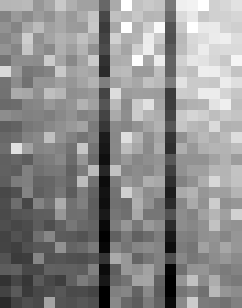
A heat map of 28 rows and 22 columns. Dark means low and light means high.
Odd lines: columns 10 and 16. Slope: up to the top right. Ninth with the highest average: top right.
